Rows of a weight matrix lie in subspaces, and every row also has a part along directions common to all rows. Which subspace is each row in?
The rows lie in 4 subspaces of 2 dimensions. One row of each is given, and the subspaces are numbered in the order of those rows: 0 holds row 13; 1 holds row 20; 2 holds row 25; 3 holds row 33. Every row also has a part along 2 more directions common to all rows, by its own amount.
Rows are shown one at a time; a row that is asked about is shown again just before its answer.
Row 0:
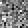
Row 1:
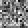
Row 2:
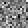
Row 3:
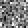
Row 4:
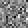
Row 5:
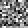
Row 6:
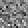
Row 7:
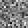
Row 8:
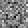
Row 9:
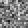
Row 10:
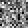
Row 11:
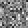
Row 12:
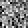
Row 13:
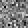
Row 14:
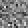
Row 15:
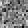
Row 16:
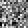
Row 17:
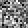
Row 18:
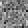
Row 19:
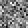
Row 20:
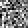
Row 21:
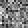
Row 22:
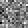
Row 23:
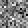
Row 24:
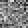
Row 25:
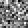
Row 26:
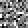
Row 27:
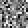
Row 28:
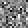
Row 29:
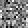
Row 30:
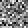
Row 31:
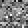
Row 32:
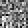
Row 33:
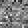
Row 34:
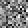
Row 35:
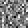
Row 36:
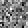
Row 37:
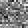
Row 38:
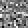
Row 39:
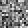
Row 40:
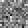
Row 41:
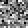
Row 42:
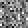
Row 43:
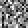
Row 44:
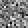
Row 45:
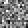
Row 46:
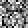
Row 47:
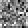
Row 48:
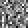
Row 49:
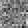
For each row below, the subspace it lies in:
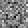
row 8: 2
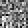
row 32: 1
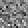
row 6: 0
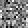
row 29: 2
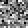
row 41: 2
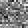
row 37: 3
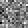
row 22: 3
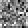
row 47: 1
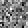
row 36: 3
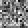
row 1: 1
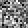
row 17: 1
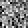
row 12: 3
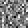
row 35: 2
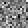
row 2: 2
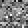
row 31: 3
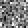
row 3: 3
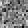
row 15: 1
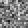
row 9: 2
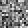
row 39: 1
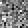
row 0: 1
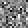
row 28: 2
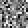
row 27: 2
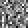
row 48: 2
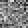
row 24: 3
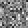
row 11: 2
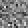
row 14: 0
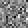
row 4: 2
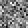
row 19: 0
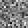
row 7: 0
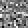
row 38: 0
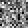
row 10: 2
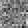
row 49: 1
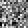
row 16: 3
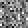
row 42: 2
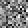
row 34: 2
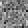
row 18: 1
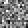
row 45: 2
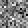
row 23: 0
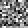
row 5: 1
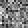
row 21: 3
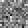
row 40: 3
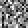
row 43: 2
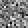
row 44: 0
